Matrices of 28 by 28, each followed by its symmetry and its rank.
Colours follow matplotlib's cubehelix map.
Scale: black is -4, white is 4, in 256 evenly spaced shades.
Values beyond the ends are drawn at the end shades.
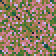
symmetric, full rank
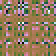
neither, rank two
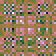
symmetric, rank three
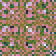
symmetric, rank three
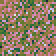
symmetric, full rank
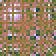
symmetric, rank three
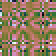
antisymmetric, rank two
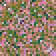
symmetric, full rank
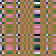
neither, rank one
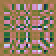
antisymmetric, rank two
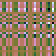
neither, rank one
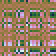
neither, rank two
